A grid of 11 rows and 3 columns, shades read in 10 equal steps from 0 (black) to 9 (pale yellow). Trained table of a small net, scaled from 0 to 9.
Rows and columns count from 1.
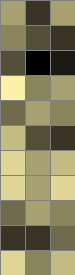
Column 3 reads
6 2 1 6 5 2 7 8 5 4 7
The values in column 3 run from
1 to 8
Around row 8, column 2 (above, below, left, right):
6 6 8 8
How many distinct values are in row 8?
2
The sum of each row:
14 10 4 20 15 12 21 22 15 8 20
